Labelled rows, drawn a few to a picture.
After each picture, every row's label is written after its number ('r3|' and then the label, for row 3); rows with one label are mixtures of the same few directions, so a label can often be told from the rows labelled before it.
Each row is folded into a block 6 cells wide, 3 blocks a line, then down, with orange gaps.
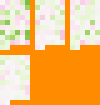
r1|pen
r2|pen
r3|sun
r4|pen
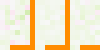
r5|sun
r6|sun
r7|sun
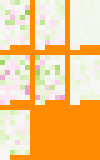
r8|sun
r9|pen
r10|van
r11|pen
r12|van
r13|sun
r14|sun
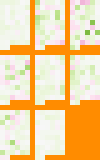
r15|sun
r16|van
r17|sun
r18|sun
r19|pen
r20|van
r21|van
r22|van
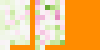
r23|sun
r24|van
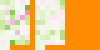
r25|sun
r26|pen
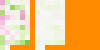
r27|van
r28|van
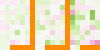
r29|sun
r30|sun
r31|van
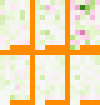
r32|van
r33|van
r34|van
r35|sun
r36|pen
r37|pen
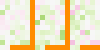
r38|van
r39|pen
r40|van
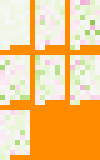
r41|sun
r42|pen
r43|sun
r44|van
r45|van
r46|van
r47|sun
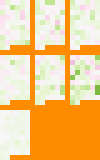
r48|van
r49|sun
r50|van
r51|van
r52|pen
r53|pen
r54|sun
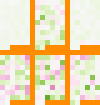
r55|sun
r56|pen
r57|pen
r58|pen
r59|sun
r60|sun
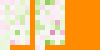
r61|sun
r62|sun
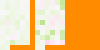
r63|pen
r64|pen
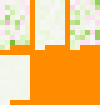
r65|pen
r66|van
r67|pen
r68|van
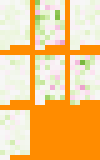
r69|pen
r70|van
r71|sun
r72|van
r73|sun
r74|van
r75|van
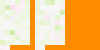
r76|van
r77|sun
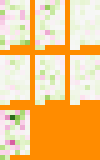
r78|van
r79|van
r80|sun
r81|van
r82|pen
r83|sun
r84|van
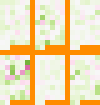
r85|sun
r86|pen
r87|sun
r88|sun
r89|sun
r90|pen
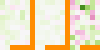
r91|van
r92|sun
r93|van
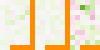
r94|sun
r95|pen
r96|van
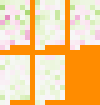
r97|pen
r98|van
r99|pen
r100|van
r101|sun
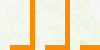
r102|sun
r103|van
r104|pen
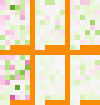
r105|van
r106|sun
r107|sun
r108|sun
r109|pen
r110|sun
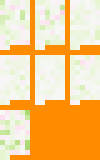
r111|van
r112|sun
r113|pen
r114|sun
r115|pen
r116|van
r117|pen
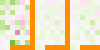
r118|sun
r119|sun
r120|sun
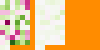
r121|pen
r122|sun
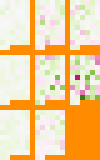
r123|van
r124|pen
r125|van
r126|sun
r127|sun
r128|pen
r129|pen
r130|pen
